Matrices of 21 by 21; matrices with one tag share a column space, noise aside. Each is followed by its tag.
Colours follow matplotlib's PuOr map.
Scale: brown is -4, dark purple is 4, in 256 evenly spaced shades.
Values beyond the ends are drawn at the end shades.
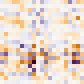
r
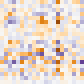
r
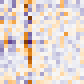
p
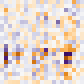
r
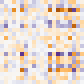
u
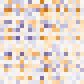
u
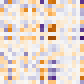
u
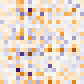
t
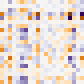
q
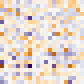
t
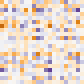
u
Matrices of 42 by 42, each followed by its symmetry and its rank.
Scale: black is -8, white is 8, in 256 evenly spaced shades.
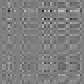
neither, rank two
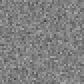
neither, full rank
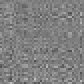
neither, rank five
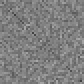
symmetric, full rank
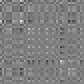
symmetric, rank two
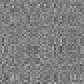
neither, rank five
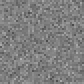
neither, full rank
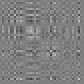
symmetric, rank two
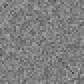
symmetric, full rank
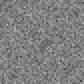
symmetric, full rank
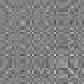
symmetric, rank three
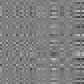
neither, rank two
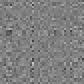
neither, rank five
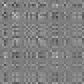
symmetric, rank three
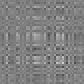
symmetric, rank two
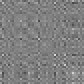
symmetric, rank three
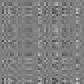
neither, rank two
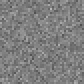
neither, full rank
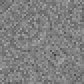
symmetric, full rank
